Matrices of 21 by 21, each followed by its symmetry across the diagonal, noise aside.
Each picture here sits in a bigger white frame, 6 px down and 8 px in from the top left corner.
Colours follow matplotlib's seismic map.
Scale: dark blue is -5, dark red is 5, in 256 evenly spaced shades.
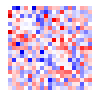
antisymmetric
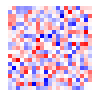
antisymmetric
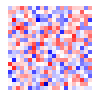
neither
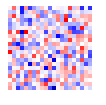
neither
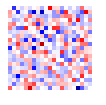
neither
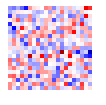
neither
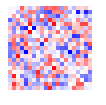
antisymmetric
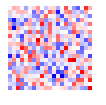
neither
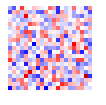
neither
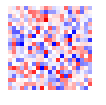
antisymmetric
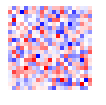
antisymmetric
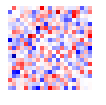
antisymmetric
